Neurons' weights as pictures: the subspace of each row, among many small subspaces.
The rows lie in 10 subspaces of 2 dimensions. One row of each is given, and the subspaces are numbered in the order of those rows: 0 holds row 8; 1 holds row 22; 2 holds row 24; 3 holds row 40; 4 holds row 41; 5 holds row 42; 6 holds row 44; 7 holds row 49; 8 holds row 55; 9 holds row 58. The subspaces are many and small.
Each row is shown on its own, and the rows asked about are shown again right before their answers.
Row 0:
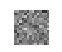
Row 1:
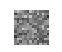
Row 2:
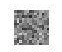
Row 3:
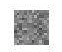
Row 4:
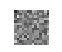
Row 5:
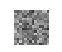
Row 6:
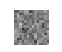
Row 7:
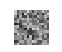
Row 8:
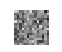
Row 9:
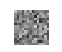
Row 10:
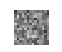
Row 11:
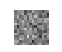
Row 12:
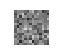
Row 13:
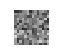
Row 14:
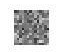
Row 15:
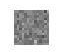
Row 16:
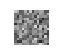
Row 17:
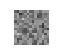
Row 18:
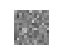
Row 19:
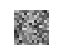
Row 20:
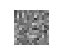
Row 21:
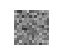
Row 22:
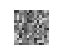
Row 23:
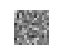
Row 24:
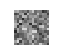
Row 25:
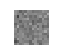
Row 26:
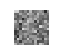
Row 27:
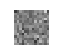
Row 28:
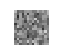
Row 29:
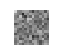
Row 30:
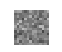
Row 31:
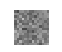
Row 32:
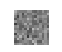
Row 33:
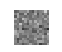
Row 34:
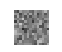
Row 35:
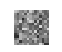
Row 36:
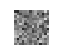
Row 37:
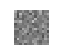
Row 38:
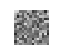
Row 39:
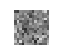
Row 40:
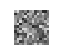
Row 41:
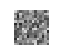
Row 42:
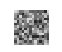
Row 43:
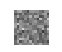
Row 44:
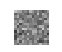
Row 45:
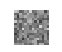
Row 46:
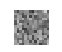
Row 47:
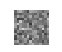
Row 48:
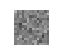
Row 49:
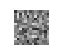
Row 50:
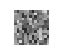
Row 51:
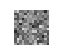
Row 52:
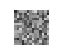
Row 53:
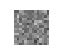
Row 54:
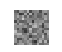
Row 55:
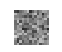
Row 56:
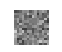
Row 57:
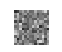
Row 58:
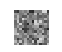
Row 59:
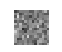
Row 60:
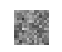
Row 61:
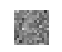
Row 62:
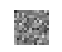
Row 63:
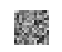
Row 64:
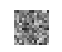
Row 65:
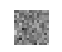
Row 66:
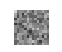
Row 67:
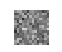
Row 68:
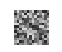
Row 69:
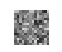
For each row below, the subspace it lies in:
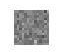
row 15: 5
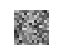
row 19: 0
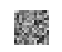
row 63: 9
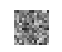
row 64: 9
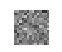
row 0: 3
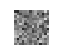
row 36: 8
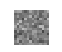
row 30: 6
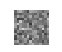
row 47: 6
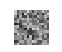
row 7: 3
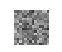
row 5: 9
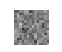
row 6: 4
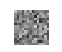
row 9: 1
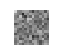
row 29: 5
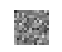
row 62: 3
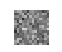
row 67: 2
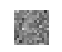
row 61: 0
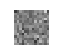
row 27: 5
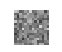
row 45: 0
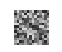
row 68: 3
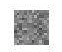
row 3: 1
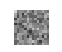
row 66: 3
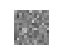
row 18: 7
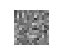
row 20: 7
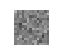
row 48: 3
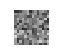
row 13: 6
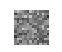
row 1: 8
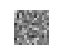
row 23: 7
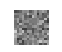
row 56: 6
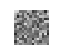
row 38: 8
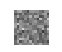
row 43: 6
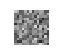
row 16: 1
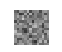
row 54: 7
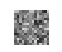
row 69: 9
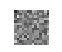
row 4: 8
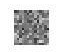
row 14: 1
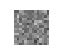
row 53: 9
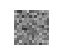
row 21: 8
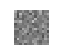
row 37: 7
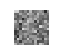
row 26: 0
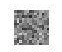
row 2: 8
